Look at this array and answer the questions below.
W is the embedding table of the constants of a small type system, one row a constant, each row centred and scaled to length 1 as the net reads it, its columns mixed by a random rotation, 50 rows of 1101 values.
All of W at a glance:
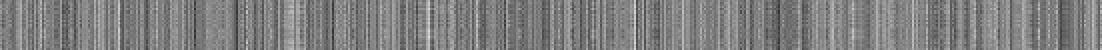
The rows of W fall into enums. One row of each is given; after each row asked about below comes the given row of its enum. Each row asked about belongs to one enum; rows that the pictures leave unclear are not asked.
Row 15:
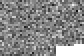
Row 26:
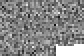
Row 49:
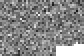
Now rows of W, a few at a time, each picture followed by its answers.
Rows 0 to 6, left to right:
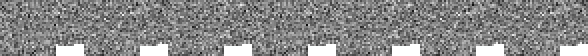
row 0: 26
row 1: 49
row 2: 15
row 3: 26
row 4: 15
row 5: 49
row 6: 49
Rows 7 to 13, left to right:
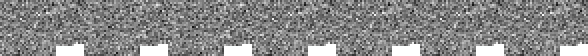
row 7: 49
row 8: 15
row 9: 15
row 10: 49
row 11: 49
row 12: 49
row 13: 49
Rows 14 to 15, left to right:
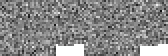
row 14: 26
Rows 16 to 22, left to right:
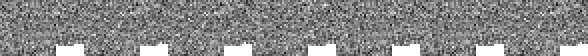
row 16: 26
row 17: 49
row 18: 49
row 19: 15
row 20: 26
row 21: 26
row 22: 49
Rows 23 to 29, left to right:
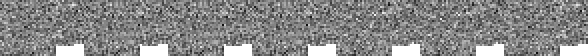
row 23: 15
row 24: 26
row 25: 26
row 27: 49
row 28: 49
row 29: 15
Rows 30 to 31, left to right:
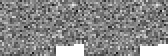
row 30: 15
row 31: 15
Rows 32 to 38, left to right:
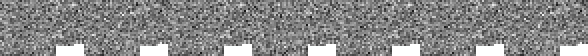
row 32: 15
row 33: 49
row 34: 15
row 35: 26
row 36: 15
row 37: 15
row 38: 49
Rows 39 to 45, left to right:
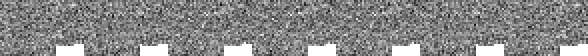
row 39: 15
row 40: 26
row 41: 49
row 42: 49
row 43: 49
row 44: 26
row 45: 15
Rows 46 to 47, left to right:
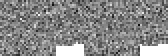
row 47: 26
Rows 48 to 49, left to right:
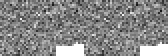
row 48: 49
